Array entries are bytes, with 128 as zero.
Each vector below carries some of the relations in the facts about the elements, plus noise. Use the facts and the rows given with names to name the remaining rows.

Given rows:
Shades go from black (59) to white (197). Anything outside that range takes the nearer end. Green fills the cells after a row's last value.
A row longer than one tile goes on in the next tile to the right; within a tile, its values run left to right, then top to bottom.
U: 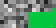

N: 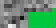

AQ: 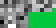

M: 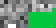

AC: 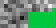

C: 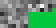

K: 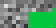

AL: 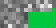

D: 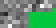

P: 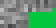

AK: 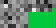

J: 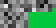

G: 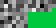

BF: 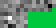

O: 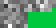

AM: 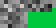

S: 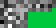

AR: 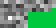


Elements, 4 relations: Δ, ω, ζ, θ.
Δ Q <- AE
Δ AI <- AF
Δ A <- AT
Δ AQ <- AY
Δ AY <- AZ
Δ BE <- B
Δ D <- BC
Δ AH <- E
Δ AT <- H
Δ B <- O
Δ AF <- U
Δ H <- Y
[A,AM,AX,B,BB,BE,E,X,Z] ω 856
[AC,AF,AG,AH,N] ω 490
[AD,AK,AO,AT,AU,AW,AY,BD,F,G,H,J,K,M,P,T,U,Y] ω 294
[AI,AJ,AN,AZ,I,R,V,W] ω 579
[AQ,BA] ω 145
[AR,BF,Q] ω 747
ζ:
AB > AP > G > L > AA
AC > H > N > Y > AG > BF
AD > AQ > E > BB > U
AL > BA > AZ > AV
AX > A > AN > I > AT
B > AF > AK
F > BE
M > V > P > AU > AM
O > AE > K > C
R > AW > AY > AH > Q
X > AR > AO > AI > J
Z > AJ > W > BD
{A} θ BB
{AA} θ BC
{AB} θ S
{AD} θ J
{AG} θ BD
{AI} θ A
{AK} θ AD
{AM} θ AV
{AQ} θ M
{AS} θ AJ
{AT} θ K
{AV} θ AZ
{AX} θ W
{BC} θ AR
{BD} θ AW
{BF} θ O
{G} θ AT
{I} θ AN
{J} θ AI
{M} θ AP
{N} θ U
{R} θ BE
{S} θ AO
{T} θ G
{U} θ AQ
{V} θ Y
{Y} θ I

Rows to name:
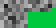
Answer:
AH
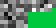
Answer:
AD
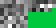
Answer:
BC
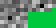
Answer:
V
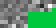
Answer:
R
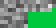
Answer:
F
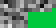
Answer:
AI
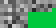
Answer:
BB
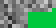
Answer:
E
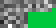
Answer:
AB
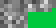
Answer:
AE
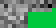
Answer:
AO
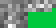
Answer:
AP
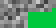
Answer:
AN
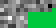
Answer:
Q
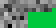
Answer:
AG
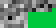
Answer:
I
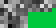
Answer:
AV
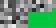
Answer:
A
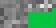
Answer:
AS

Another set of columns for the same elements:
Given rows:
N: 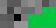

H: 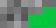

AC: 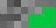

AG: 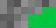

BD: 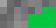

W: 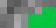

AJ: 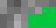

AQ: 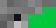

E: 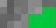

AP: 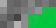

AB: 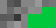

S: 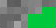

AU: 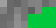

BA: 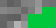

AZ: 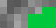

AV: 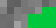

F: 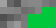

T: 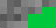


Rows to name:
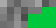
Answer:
Y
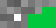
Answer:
J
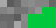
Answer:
AR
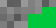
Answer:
BF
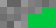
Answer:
Q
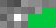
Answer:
AI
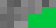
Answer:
AA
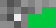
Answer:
AK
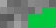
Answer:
AW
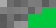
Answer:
U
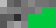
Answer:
M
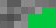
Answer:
AF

